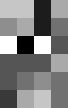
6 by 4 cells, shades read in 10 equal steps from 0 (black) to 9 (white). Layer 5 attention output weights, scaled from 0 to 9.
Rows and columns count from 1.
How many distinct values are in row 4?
2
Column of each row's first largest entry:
1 2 1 4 3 3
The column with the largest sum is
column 1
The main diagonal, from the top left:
7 6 9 6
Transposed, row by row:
7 5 9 3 3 2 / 7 6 0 3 4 6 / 1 1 9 3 5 7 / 6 4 3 6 4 4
